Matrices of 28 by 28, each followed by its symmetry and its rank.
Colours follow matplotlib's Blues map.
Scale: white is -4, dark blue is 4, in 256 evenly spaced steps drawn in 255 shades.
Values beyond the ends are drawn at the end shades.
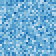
antisymmetric, full rank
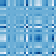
symmetric, rank one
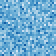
antisymmetric, full rank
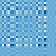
symmetric, rank one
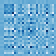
symmetric, rank two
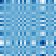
symmetric, rank one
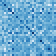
symmetric, rank five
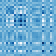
symmetric, rank two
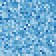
antisymmetric, full rank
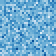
antisymmetric, full rank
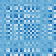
symmetric, rank two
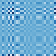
symmetric, rank one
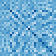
symmetric, rank five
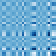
symmetric, rank one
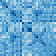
symmetric, rank five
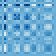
symmetric, rank two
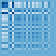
symmetric, rank one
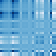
symmetric, rank one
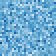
antisymmetric, full rank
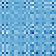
symmetric, rank two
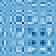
symmetric, rank two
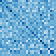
symmetric, rank five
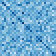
symmetric, rank five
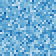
antisymmetric, full rank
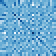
symmetric, rank five
